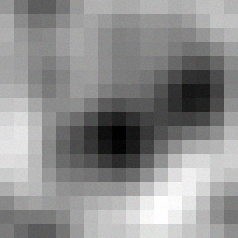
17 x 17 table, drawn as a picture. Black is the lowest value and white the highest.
The top middle is the smoothest part. The ninth with the lowest average is the centre. There are no regular stripes. The bottom right is the ninth with the highest average. No lone cell stands out from its neighbours.
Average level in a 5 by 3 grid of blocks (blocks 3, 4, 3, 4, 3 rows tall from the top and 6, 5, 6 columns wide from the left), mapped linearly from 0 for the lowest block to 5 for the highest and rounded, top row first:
334
331
401
415
355
